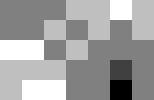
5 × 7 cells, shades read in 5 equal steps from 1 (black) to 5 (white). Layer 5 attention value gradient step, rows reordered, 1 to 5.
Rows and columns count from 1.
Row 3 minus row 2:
2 2 -1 1 -1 0 -1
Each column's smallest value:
3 3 3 3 3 1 3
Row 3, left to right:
5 5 3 4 3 3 3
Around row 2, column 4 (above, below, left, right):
4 4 4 4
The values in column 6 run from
1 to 5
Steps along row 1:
same same up same up down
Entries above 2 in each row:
7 7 7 6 6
